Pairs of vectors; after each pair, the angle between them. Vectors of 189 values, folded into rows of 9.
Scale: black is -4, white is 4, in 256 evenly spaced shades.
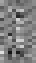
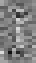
nearly parallel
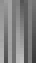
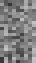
partly opposed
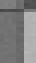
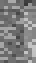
partly aligned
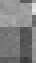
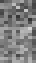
partly opposed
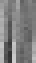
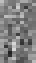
partly aligned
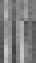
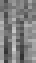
nearly opposite
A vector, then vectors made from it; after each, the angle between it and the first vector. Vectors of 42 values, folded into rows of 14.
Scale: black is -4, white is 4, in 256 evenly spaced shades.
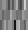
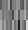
orthogonal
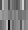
orthogonal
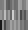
orthogonal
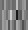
partly aligned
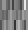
nearly parallel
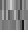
orthogonal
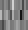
orthogonal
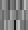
nearly parallel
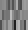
nearly parallel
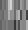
orthogonal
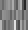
nearly opposite
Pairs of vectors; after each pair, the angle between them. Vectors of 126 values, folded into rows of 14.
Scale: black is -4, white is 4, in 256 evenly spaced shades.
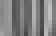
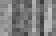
nearly parallel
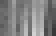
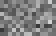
orthogonal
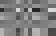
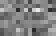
nearly opposite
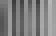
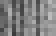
nearly parallel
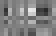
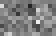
partly opposed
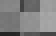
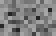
orthogonal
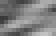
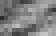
nearly parallel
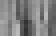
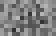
orthogonal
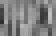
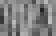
nearly parallel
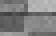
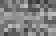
partly opposed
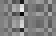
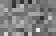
partly aligned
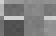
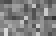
partly opposed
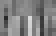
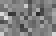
orthogonal
